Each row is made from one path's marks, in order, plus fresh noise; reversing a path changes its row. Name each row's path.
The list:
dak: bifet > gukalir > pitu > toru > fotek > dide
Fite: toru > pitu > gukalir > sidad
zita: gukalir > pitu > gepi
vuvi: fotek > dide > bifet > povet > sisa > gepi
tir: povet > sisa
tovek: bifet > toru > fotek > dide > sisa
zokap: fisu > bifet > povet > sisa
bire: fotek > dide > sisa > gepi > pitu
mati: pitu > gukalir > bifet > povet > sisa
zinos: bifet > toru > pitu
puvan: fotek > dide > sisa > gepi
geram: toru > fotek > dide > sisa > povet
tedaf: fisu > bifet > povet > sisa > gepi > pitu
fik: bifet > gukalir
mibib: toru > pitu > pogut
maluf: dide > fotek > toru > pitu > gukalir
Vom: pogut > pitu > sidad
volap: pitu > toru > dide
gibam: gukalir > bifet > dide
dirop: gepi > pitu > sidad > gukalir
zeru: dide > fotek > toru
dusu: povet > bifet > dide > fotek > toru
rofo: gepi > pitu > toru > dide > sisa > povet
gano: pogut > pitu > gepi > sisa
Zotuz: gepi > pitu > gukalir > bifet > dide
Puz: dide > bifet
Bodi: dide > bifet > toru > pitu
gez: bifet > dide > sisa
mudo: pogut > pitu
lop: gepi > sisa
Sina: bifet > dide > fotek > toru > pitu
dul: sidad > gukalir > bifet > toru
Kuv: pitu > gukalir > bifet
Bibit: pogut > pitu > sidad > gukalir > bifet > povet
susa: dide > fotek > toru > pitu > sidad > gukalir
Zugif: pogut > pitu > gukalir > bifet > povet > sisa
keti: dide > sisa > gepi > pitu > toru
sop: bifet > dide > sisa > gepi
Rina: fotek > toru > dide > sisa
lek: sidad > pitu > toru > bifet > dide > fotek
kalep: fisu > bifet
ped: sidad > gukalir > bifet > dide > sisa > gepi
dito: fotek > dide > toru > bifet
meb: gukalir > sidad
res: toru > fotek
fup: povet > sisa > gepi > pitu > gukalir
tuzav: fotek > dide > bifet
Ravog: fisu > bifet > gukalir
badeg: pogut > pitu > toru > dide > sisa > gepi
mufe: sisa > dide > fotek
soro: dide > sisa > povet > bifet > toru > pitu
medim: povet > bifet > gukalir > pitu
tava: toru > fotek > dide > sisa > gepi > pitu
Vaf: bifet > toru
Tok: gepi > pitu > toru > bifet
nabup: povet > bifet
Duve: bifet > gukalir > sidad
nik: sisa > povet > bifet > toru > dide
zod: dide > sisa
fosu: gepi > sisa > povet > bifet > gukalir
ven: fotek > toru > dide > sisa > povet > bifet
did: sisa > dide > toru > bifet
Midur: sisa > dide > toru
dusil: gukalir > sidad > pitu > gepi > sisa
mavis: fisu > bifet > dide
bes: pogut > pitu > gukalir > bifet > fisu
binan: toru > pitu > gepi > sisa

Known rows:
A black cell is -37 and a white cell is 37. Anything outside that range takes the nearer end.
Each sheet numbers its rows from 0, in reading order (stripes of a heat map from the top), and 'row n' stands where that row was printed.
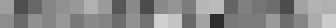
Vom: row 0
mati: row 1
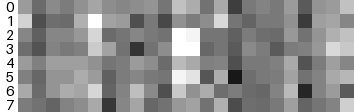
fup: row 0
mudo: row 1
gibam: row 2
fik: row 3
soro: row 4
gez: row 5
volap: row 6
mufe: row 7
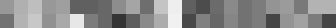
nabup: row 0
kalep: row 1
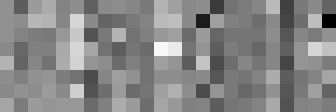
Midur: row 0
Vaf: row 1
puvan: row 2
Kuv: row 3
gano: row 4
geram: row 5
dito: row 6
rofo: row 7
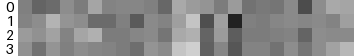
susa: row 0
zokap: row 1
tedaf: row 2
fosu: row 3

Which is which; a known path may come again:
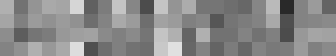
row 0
volap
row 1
rofo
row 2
dusil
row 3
mavis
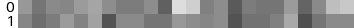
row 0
medim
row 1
Rina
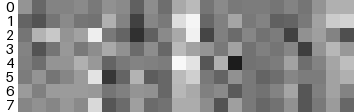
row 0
Bibit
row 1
Duve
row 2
kalep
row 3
Fite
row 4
gez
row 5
tuzav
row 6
soro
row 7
dito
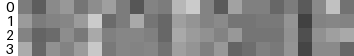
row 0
dul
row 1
tava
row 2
susa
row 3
badeg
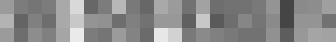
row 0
bire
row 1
gano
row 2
Zotuz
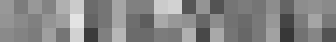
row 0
sop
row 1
Sina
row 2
zeru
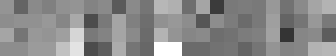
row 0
Zugif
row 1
dusu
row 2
keti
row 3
Puz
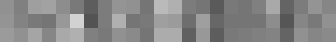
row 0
nik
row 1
puvan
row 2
tedaf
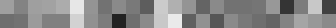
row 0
zinos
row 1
Ravog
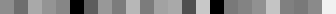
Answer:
tir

